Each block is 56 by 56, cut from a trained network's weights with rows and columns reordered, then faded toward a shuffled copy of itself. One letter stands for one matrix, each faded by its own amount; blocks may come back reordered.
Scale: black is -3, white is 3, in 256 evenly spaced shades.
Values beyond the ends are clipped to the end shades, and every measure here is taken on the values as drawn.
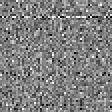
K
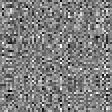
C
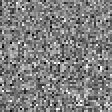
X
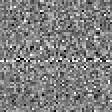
K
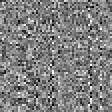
C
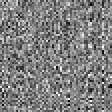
C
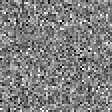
X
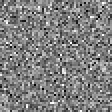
X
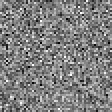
X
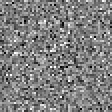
X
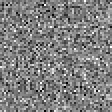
X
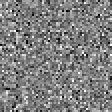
X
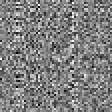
C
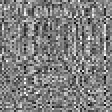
C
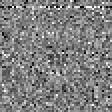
K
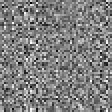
C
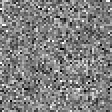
X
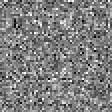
X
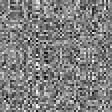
C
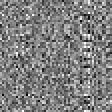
C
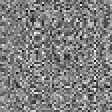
C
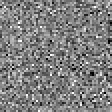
X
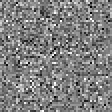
X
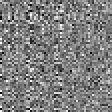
C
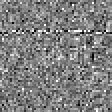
K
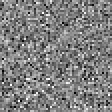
X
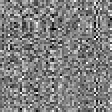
C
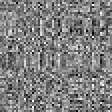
C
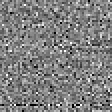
K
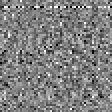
K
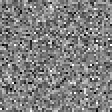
X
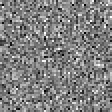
X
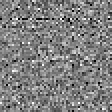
K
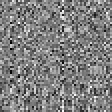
C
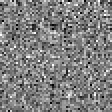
X
